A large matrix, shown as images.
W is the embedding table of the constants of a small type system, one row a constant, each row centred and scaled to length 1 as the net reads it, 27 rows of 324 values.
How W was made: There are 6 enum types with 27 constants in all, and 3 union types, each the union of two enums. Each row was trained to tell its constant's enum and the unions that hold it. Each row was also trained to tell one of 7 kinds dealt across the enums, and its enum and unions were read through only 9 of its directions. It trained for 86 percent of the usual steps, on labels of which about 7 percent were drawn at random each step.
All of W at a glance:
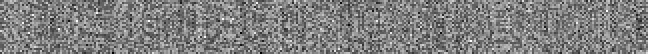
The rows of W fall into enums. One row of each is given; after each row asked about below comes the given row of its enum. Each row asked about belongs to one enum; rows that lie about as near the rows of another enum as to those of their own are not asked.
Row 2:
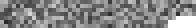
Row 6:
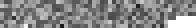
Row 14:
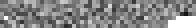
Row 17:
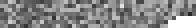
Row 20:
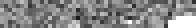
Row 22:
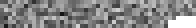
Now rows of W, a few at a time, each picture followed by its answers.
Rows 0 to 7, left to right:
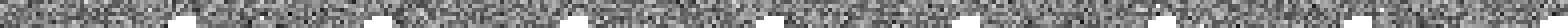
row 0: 22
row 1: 20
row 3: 17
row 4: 22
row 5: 20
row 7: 14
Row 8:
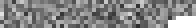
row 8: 20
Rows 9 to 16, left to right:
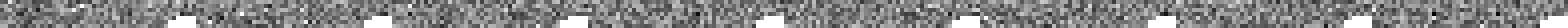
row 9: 17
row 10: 14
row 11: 6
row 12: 20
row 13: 6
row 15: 14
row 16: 22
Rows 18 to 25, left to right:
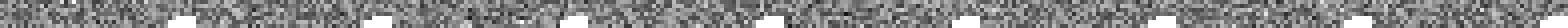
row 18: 17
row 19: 6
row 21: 6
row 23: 6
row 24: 17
